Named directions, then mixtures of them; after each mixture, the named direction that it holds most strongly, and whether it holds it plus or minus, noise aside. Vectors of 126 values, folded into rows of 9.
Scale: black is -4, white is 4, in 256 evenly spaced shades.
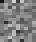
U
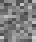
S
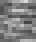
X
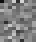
U, plus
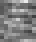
X, plus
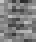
X, minus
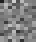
U, plus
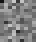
U, plus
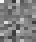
U, minus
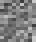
S, plus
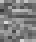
X, plus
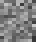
S, minus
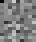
U, plus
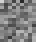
U, minus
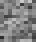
S, minus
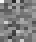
U, minus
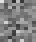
U, minus
